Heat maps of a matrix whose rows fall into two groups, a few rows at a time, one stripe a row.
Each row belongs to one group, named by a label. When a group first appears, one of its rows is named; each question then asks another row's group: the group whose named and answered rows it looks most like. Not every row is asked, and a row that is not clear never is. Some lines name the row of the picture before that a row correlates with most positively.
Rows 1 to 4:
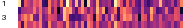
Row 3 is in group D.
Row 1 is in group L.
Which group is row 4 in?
L
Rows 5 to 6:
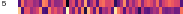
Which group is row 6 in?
L
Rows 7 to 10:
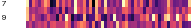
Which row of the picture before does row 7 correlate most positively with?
6
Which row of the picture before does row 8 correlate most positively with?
6
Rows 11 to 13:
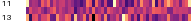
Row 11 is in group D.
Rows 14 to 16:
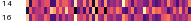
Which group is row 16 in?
L
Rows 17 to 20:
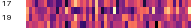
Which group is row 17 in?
L
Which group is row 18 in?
D
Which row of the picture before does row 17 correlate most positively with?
16
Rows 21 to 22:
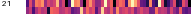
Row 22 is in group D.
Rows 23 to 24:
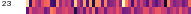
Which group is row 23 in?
L
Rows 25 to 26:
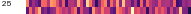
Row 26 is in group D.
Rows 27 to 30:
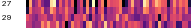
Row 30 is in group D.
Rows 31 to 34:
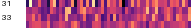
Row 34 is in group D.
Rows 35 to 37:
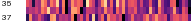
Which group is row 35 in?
D
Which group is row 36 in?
D
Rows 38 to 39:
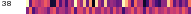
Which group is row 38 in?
L
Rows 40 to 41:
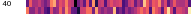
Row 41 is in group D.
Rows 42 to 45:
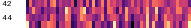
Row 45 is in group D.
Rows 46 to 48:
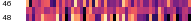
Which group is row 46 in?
L
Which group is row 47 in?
D
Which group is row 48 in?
D
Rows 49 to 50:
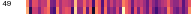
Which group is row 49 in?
L
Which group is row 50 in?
L
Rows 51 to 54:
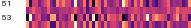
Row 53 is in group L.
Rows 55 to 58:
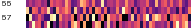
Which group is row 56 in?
L
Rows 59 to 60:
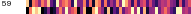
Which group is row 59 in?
L
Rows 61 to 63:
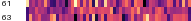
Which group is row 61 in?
L
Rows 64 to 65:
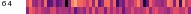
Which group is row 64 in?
L
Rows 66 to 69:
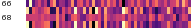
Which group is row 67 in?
L
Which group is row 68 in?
D
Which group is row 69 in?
L
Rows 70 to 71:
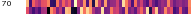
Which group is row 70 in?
L
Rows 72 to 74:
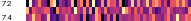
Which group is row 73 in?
L
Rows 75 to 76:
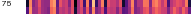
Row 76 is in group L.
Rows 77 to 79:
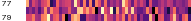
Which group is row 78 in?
D
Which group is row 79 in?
D
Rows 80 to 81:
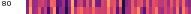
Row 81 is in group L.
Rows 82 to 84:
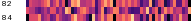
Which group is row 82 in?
D
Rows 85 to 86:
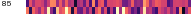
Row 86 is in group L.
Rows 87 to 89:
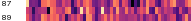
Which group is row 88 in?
D
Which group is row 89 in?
D
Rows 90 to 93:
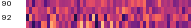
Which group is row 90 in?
D
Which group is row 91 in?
L
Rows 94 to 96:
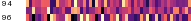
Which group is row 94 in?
L
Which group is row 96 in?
D
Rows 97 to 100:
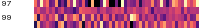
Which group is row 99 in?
L
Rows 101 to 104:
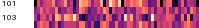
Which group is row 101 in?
D
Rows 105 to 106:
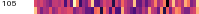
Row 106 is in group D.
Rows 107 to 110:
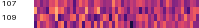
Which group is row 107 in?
D
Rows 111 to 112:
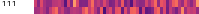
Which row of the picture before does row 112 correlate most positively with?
108
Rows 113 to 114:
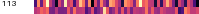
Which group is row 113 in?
D
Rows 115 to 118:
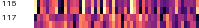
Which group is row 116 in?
L
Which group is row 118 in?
D
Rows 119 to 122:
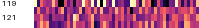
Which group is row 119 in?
L
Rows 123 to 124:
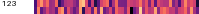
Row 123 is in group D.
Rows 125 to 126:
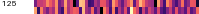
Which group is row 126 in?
L
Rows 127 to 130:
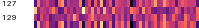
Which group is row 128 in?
L
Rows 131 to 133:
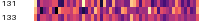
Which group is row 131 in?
L
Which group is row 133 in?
L
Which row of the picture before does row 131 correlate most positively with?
128
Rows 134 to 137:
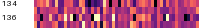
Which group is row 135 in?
L
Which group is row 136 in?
D
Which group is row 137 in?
L
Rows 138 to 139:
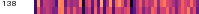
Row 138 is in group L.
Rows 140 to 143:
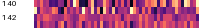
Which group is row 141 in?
L
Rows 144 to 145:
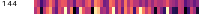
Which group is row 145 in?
D
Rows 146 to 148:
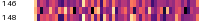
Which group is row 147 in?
D
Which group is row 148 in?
L
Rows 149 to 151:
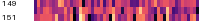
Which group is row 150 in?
D
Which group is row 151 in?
D
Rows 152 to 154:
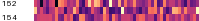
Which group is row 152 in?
D
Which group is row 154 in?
D
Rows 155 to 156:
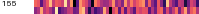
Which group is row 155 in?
D
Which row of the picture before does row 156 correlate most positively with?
154
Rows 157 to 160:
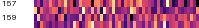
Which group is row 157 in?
D
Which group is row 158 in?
L
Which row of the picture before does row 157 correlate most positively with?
155
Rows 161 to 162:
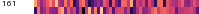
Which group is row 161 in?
D
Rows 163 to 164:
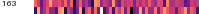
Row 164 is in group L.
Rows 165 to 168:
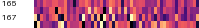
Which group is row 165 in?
D
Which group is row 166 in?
D
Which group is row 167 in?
L
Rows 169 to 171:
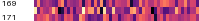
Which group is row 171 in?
D
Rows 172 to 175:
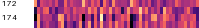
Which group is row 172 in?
L
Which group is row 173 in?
D
